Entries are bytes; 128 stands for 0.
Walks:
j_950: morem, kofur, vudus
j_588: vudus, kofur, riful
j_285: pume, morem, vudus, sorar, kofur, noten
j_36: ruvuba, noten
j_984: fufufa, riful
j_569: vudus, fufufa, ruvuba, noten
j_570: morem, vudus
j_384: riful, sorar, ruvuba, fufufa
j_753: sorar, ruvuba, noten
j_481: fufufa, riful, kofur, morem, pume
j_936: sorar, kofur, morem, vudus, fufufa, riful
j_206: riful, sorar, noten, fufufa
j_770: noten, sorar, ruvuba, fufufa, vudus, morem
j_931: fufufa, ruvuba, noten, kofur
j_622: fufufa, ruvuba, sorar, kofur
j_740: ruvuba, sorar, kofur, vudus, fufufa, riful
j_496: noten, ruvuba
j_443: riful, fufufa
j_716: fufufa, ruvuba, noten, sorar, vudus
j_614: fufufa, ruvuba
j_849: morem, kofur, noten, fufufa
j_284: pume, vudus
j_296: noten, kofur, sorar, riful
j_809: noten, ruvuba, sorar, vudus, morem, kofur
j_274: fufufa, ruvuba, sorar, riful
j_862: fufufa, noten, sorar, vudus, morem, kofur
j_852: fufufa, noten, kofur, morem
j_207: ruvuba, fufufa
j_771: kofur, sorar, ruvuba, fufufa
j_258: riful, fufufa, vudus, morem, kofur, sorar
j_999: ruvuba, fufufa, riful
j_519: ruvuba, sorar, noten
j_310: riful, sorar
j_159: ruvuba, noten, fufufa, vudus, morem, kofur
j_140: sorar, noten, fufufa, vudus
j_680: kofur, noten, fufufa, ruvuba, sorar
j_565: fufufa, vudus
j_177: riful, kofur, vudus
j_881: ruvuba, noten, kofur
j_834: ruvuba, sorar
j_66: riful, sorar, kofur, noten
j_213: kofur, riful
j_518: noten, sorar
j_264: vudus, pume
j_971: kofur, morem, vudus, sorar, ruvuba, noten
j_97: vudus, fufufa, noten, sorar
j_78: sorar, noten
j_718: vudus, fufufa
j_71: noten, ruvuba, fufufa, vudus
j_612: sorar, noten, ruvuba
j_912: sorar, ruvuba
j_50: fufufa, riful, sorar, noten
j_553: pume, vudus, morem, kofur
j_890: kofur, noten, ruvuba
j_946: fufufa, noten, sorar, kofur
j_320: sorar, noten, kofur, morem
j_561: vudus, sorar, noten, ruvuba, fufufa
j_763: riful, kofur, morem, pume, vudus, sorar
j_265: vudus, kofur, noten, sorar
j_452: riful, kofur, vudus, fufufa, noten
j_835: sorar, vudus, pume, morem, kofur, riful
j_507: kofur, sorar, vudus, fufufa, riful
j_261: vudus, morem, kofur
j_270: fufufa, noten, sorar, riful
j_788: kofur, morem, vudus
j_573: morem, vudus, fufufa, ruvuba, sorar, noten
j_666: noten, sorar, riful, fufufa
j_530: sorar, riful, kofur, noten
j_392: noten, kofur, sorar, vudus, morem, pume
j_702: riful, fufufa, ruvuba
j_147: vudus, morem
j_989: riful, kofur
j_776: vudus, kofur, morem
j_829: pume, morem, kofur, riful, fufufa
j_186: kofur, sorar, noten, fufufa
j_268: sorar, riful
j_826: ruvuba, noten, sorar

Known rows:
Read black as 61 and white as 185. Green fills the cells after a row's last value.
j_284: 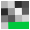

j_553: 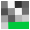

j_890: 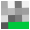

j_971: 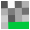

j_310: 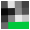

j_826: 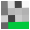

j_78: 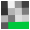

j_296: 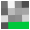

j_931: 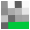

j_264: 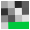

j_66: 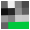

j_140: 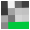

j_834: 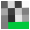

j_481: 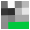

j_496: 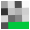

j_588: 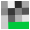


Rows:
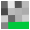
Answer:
j_809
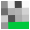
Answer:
j_159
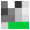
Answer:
j_565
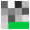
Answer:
j_776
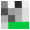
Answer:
j_569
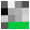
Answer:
j_666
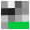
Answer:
j_452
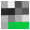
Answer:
j_177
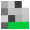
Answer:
j_36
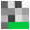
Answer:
j_519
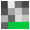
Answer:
j_612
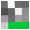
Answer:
j_829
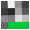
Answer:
j_530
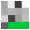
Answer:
j_881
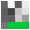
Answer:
j_274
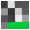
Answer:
j_912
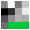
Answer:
j_984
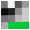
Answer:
j_258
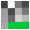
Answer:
j_936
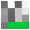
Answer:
j_622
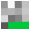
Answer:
j_680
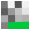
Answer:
j_716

